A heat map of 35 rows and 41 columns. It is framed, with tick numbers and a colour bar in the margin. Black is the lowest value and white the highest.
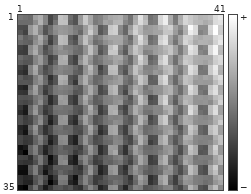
Average level on the scale: 50%. Slope: up to the top right. Ninth with the highest average: top right. Stripes: upright, repeating 8 times. Ninth with the lowest average: bottom left.
